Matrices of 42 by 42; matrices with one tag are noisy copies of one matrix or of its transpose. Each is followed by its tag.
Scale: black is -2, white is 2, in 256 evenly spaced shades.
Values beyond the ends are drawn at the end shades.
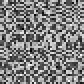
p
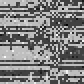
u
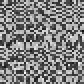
p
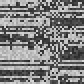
u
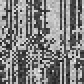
u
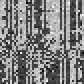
u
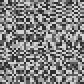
p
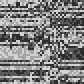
u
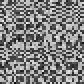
p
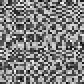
p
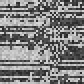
u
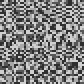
p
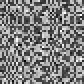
p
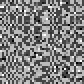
p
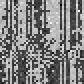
u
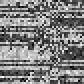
u
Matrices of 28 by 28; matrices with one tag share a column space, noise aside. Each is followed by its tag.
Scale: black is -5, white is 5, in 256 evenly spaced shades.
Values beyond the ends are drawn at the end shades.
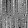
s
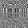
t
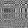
t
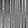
s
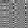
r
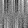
s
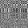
t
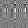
t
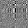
t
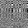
t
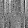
s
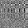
t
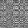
r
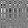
t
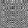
r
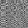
r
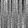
s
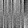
s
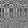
t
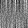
s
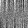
s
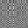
r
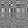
t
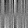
s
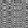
r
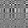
t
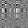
t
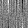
s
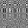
t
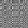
r
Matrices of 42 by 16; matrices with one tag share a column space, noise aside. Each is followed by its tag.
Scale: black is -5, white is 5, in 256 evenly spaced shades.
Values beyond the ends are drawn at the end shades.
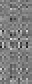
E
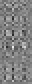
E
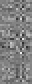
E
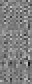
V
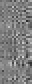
V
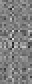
E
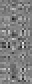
E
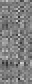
V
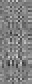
V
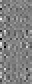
E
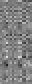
V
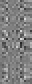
E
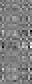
E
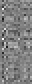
E
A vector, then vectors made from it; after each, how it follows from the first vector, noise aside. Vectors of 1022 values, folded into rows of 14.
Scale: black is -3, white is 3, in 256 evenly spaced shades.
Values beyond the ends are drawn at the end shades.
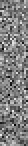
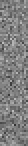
shrunk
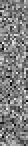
copied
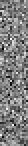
copied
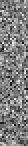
copied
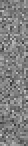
shrunk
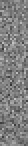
shrunk
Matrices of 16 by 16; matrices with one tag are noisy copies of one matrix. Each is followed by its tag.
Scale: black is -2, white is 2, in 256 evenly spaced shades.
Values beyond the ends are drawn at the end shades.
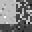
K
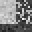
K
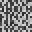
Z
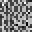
Z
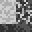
K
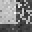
K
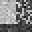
K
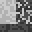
K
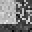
K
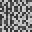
Z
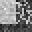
K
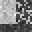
K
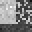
K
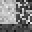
K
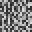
Z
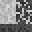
K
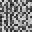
Z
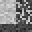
K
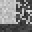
K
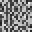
Z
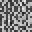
Z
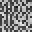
Z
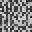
Z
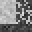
K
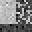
K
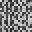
Z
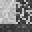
K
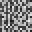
Z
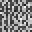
Z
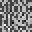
Z
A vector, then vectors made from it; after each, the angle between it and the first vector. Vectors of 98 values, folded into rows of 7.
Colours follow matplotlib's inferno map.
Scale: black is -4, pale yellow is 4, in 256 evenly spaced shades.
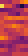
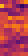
nearly parallel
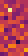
orthogonal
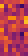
partly aligned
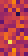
orthogonal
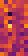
orthogonal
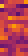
nearly parallel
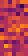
partly aligned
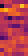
nearly opposite
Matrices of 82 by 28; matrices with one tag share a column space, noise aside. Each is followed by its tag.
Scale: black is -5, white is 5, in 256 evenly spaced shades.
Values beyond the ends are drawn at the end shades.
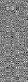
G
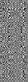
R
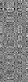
R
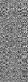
R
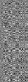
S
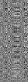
R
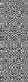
S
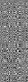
S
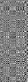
G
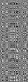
S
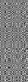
S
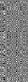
G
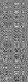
S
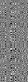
S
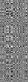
R
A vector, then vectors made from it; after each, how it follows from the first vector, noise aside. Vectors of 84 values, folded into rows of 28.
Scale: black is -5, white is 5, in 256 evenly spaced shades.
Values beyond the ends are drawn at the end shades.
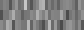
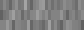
shrunk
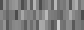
reversed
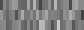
reversed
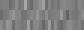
shrunk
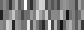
scaled up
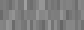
shrunk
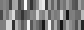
scaled up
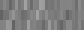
shrunk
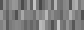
reversed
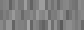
shrunk
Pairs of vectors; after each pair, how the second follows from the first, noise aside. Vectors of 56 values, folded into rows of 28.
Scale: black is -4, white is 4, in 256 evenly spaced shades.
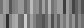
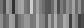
wrapped around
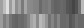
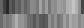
negated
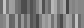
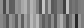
negated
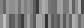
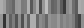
wrapped around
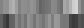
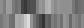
wrapped around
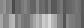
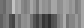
negated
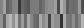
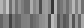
wrapped around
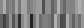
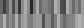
wrapped around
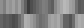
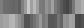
negated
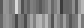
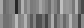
negated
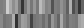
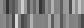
negated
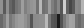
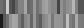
wrapped around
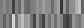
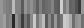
negated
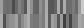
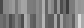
wrapped around
